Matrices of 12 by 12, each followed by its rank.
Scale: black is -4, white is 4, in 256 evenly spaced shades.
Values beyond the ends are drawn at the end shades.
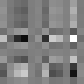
one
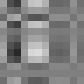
one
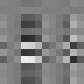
one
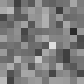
full rank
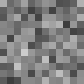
full rank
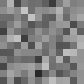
full rank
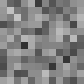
full rank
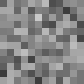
full rank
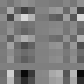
one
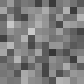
full rank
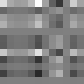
one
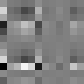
one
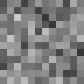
full rank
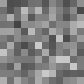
full rank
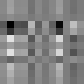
one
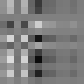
one
